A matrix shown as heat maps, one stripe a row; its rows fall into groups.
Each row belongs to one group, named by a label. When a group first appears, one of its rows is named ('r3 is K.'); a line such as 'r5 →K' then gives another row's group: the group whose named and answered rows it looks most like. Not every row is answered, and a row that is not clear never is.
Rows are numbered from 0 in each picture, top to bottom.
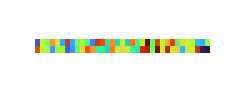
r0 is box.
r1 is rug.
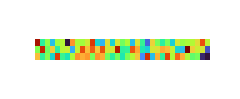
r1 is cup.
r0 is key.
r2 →rug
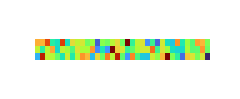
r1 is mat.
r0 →key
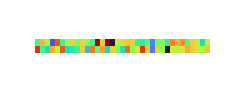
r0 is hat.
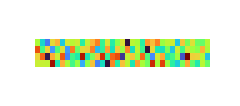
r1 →key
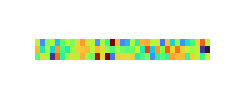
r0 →mat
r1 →rug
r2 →hat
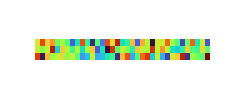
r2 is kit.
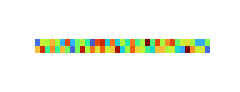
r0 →box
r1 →cup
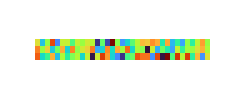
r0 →mat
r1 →key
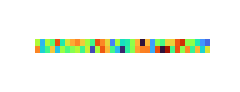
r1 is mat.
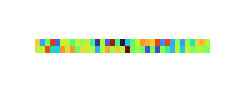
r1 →key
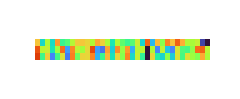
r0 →rug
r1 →key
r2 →key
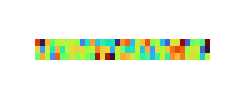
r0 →kit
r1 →rug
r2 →hat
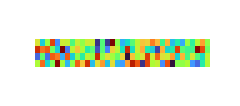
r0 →mat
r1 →key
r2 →box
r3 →rug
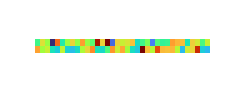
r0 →hat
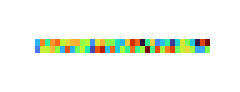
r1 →box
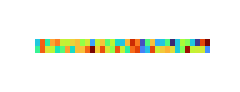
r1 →cup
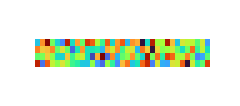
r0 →cup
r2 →box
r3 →kit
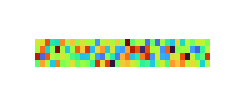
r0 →key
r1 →rug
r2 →kit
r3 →hat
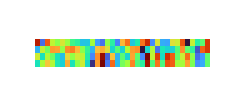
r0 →kit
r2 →box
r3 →box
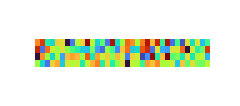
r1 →kit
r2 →cup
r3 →box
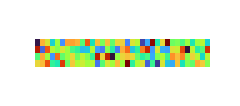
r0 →cup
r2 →hat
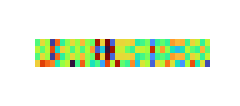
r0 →hat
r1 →mat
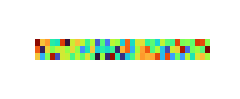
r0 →key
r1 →kit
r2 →mat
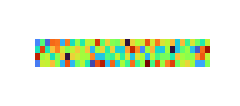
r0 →box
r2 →key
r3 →box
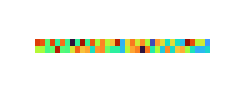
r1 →rug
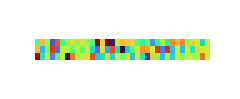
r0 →hat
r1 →mat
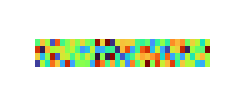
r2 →mat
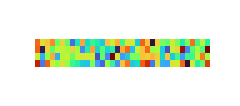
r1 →kit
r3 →kit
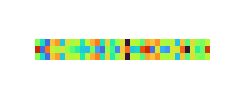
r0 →box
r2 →box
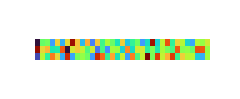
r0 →cup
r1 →key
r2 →box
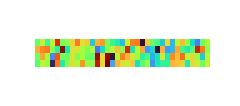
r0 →rug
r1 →key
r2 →hat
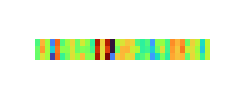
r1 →hat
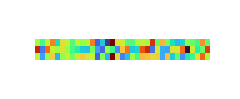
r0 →mat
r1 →kit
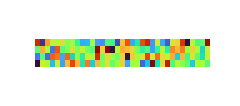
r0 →kit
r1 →hat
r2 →box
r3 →cup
